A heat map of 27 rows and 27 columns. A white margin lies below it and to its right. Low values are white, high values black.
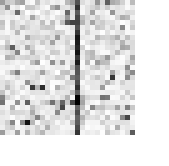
Average level on the scale: 20%. Histogram: skewed, a long tail of high values. Odd lines: column 16.
